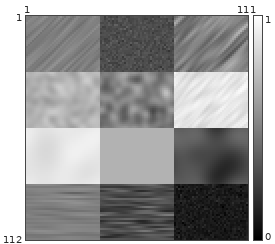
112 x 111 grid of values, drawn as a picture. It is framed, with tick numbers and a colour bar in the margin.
It is made of 4 by 3 panels. Panel 1,1: middling, slanting up to the right, faint in contrast. Panel 1,2: low, fine-grained, faint in contrast. Panel 1,3: middling, slanting up to the right. Panel 2,1: high, blotchy, faint in contrast. Panel 2,2: middling, blotchy. Panel 2,3: very high, slanting up to the right, faint in contrast. Panel 3,1: very high, smooth, faint in contrast. Panel 3,2: high, flat. Panel 3,3: low, smooth. Panel 4,1: middling, streaked across, faint in contrast. Panel 4,2: low, streaked across. Panel 4,3: very low, fine-grained, faint in contrast.
